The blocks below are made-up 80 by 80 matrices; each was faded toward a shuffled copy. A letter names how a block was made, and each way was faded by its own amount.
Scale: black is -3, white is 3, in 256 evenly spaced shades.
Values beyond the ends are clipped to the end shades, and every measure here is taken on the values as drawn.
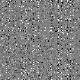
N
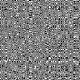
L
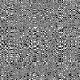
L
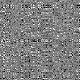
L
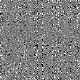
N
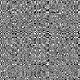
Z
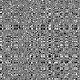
Z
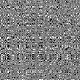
L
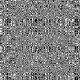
L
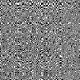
L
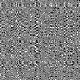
L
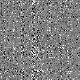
N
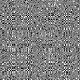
Z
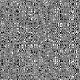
L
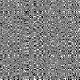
Z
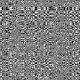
Z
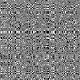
Z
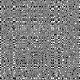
Z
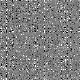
N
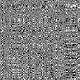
L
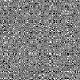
L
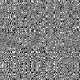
L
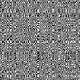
Z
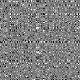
L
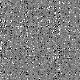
N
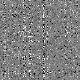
N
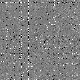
N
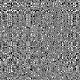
L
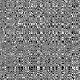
Z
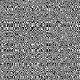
Z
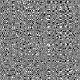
L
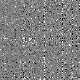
N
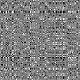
Z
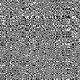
L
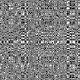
Z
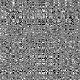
L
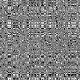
Z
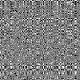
Z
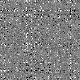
N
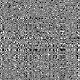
L
